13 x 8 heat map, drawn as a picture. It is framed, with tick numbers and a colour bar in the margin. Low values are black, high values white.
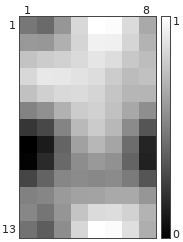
The field is mottled with small blotches. The ninth with the lowest average is the middle left. There are no regular stripes. The ninth with the highest average is the top middle.
